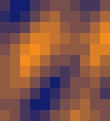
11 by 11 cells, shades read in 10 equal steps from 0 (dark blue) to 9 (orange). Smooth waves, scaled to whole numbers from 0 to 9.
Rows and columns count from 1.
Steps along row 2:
down up up up up down same down up up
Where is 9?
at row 4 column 11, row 5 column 4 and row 6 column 3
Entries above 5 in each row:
0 2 5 8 7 7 4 2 0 1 2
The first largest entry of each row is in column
6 6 11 11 4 3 3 2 1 9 8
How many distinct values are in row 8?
6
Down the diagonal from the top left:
2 0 3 8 8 4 2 4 5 4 4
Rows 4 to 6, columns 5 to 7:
8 7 6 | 8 6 5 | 6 4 4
